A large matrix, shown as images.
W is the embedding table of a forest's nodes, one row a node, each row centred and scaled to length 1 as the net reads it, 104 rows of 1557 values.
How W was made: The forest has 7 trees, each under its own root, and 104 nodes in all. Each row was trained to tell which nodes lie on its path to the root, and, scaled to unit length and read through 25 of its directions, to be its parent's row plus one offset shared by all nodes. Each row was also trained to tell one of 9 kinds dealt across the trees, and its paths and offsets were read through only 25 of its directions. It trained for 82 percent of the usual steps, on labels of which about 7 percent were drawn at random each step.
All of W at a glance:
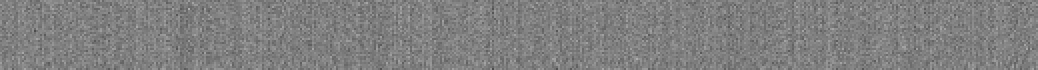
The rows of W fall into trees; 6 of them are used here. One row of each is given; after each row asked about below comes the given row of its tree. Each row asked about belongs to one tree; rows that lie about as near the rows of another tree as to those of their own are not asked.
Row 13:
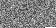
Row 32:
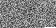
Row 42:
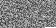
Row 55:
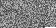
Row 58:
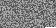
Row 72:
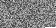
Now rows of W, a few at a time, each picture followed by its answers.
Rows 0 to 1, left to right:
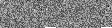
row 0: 42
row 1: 55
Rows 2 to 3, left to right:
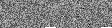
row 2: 55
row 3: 55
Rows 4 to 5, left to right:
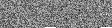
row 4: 72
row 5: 13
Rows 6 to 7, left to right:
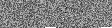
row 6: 32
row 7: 58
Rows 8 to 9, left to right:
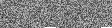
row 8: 72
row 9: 13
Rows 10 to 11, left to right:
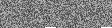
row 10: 32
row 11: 55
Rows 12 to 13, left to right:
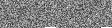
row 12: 55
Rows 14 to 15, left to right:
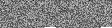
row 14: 55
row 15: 55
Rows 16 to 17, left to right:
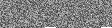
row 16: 42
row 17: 32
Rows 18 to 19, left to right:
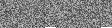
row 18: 55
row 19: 13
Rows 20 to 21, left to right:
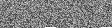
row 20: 13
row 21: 72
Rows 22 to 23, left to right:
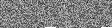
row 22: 72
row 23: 42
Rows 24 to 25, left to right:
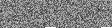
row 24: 32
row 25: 32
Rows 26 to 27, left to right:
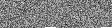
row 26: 13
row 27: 72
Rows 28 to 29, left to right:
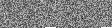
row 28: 32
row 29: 58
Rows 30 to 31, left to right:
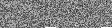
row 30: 42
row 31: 32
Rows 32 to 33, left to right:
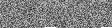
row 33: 42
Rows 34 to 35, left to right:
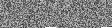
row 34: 32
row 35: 42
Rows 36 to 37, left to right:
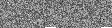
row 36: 13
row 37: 72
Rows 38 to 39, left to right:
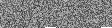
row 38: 32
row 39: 32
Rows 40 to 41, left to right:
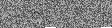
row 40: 13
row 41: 55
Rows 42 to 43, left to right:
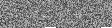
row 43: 58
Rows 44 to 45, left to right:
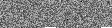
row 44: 42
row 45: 13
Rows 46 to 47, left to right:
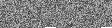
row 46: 42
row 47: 55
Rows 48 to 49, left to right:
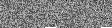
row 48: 58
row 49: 13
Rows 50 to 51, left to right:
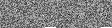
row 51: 72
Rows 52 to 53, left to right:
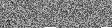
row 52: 72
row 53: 32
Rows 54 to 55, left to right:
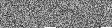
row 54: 72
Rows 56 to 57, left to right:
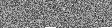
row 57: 58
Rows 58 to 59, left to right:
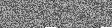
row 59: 42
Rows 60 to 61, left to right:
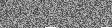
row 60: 55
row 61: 13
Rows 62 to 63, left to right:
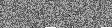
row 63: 55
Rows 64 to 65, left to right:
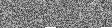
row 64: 32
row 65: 58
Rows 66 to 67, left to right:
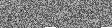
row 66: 13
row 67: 13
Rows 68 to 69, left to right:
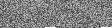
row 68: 55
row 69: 58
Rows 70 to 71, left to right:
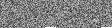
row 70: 72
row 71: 13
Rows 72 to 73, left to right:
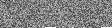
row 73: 32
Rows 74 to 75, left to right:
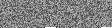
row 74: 32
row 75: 72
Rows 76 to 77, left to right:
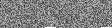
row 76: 72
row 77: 55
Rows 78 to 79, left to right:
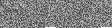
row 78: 55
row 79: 32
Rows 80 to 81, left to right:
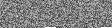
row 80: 42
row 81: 58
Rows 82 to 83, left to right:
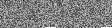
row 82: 72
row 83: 55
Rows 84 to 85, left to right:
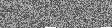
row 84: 42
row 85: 55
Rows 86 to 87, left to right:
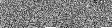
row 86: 32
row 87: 13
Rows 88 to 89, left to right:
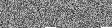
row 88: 42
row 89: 32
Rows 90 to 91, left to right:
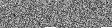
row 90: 32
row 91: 42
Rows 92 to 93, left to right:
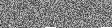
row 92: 42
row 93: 32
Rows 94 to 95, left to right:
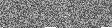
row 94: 42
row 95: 42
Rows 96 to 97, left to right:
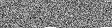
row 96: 72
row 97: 72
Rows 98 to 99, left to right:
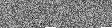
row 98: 42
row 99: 58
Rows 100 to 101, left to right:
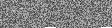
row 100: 72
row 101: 55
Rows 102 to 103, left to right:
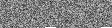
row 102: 13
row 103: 72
